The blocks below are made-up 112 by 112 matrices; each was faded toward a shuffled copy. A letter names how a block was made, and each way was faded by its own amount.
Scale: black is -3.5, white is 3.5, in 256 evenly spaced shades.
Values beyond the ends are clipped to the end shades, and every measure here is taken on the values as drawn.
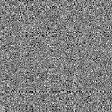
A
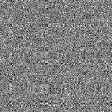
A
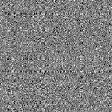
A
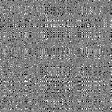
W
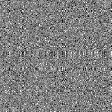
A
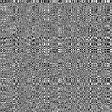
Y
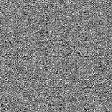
A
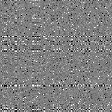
W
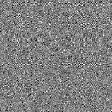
A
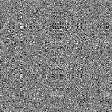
A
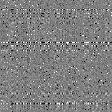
W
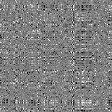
W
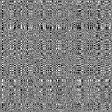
Y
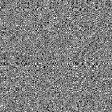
A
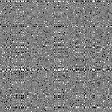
W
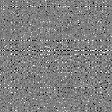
W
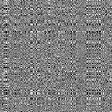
Y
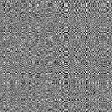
Y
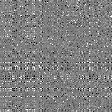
W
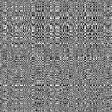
Y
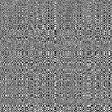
Y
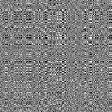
Y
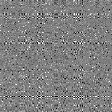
W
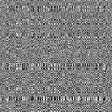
Y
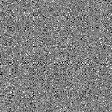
A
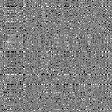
W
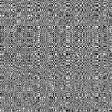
Y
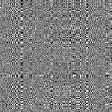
Y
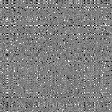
W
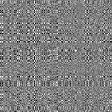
Y
